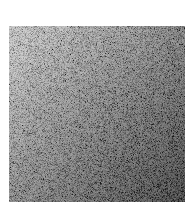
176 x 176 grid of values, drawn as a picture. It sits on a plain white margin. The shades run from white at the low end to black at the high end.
Mirror symmetry: none. Average level on the scale: 50%. Slope: up to the bottom right. Ninth with the highest average: bottom right. Ninth with the lowest average: top left. Odd rows or columns: none. Stripes: none. Grain: fine.
